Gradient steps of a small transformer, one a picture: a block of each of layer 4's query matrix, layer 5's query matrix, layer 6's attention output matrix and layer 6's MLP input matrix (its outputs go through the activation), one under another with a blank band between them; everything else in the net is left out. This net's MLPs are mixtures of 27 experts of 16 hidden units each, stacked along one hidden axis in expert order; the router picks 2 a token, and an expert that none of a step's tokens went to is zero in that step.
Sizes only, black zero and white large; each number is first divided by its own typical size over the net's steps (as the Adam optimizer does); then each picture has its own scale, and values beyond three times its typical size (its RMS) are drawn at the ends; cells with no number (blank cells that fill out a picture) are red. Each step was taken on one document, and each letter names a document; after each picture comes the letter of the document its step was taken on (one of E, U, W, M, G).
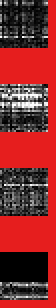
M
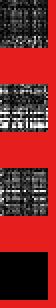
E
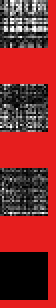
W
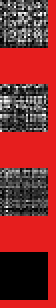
W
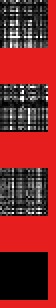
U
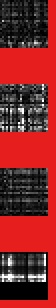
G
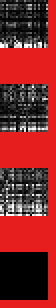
U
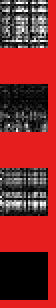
W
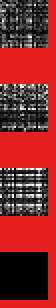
U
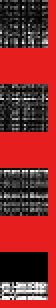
M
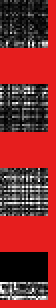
M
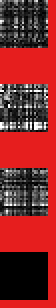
E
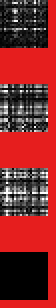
E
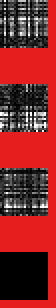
E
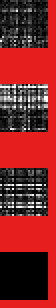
U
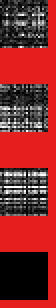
W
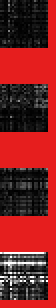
G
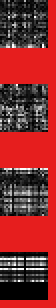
G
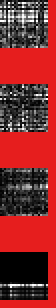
G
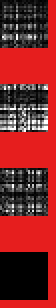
U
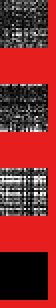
W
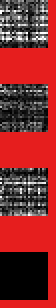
W
